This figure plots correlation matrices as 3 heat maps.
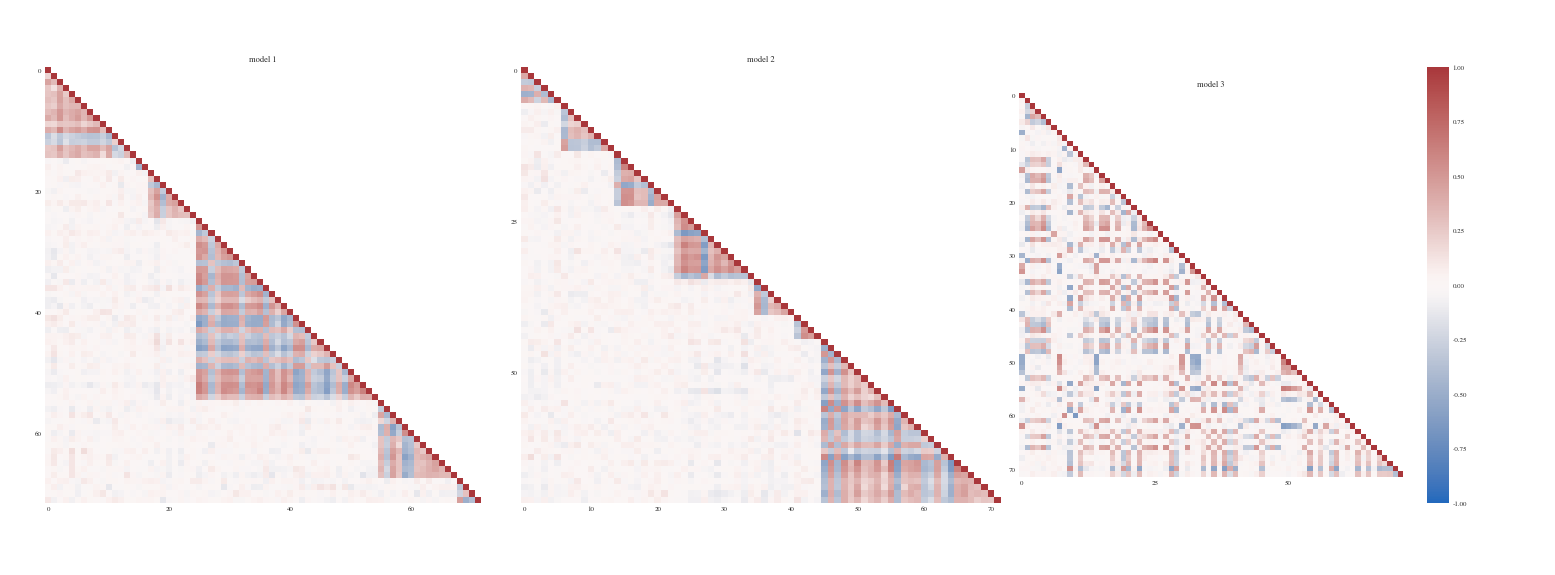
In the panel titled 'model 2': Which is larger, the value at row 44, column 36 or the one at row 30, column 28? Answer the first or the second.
the second
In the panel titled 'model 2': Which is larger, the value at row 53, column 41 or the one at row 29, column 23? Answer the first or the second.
the second
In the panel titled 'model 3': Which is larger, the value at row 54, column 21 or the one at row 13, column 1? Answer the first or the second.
the first
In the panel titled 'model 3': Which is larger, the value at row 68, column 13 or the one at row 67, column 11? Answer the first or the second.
the second
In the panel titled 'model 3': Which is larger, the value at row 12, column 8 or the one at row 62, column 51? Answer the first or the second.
the first
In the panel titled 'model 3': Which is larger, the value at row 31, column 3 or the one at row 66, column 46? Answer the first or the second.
the first
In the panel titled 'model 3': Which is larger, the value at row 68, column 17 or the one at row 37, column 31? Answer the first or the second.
the second
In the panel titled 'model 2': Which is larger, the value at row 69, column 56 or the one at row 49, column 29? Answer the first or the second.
the second
